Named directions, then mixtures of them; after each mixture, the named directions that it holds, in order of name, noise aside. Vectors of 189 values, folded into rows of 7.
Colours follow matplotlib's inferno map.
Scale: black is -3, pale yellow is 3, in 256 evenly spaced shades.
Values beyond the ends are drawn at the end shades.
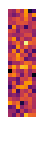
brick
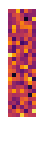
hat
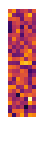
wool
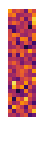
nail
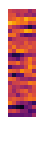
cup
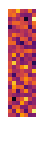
hat, nail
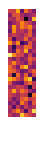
hat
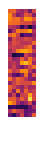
cup, wool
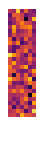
hat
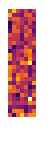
hat, wool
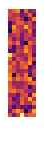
hat, wool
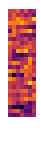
cup, hat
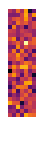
brick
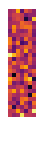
hat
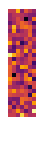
hat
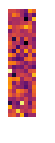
brick, hat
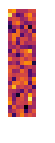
nail, wool
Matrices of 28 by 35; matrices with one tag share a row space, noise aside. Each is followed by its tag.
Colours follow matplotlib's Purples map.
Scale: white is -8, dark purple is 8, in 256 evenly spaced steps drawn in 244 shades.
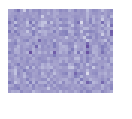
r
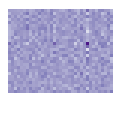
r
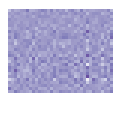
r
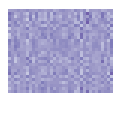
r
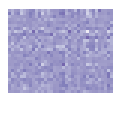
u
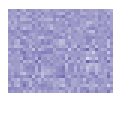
u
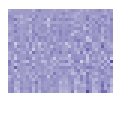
r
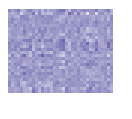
u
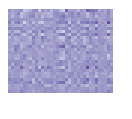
u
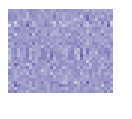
r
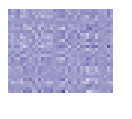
u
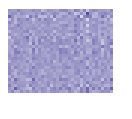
r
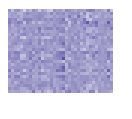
u
